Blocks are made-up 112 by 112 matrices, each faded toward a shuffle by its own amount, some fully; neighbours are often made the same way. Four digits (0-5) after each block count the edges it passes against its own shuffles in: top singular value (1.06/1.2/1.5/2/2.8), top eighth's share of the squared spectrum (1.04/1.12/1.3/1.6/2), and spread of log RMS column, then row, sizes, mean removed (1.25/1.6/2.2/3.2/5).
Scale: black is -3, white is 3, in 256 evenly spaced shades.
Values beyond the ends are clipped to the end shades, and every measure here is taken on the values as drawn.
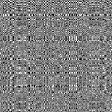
5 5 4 4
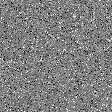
2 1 0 0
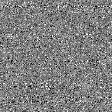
0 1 0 3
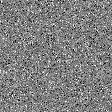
0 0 0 0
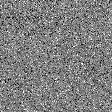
0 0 0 0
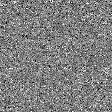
1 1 0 2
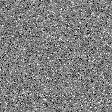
0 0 0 0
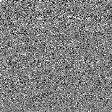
1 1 0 3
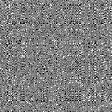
5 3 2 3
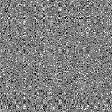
5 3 2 2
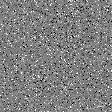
3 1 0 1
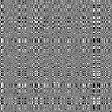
5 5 4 4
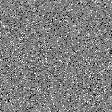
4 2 1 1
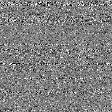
1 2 0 4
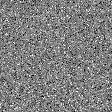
0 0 0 0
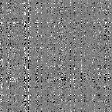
3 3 4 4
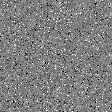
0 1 1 0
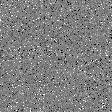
1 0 0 0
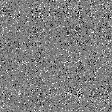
1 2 3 2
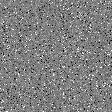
0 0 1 0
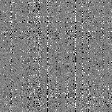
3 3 4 3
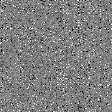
2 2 2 2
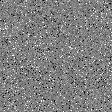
0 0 0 0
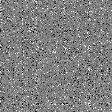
1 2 2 1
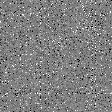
2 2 2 1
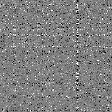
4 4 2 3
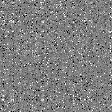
3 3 2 2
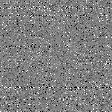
3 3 2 2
